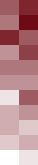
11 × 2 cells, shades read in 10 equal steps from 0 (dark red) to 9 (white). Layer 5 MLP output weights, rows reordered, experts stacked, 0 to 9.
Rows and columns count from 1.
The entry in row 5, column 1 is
4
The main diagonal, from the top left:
3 0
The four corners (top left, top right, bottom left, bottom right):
3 1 9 8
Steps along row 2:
down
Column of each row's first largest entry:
1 1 2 1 1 1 1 1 2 1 1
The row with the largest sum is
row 11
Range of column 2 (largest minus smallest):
8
